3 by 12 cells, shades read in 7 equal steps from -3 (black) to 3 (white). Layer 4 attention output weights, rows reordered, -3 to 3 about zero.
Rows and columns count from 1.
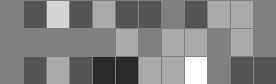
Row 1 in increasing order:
-1 -1 -1 -1 -1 0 0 0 1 1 1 2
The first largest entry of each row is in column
3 6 9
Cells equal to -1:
9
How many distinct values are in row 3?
5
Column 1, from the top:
0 0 0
